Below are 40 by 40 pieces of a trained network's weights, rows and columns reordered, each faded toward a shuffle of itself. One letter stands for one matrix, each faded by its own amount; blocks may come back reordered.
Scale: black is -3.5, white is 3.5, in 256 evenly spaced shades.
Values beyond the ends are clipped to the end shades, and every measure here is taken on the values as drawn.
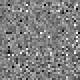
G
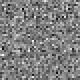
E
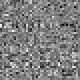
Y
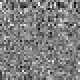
Y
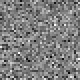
E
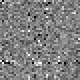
G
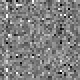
G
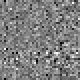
G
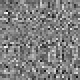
Y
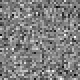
Y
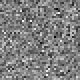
E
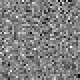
E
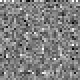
G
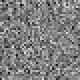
E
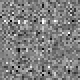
G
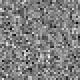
E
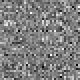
Y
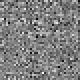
E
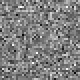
E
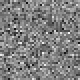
E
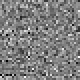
Y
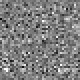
Y
